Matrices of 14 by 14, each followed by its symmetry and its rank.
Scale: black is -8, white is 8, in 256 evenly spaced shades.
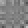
symmetric, rank two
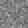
neither, full rank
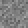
neither, full rank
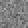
neither, full rank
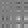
symmetric, rank one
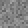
neither, full rank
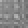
symmetric, rank two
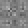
symmetric, rank two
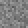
neither, full rank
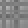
symmetric, rank one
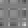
symmetric, rank one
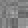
symmetric, rank two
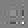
symmetric, rank one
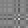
symmetric, rank one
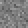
neither, full rank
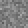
neither, full rank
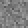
neither, full rank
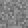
neither, full rank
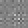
symmetric, rank two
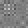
symmetric, rank two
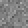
neither, full rank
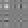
symmetric, rank one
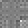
symmetric, rank two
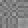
symmetric, rank two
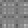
symmetric, rank one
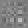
symmetric, rank two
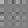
symmetric, rank one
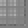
symmetric, rank one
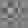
symmetric, rank one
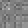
symmetric, rank two
